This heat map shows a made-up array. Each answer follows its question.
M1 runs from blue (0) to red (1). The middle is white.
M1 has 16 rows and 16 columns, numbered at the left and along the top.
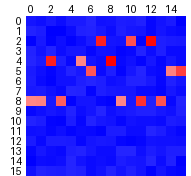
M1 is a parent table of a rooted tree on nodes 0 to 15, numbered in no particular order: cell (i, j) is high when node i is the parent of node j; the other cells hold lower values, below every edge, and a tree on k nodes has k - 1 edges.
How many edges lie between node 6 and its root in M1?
2
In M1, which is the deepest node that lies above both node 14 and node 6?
5
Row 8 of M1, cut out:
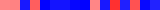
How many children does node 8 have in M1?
6
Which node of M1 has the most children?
8
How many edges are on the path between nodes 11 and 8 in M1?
1
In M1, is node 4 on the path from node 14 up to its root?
yes
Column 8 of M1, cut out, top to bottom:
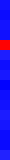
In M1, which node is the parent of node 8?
4
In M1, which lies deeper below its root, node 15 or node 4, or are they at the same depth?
node 15
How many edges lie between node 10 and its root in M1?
2
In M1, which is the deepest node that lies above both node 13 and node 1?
8
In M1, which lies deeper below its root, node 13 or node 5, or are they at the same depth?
node 13
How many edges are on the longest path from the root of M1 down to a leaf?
2
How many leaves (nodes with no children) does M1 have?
12
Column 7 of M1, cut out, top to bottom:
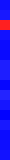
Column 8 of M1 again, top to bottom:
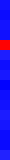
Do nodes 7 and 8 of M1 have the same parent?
no
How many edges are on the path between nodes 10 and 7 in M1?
2
